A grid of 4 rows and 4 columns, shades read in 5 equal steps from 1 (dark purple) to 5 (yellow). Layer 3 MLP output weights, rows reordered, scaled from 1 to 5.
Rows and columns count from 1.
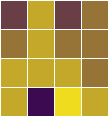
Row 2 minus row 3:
-1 0 -1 0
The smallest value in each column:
2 1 2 3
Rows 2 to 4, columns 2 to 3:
4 3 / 4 4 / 1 5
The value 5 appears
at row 4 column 3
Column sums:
13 13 14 13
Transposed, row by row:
2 3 4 4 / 4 4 4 1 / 2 3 4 5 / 3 3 3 4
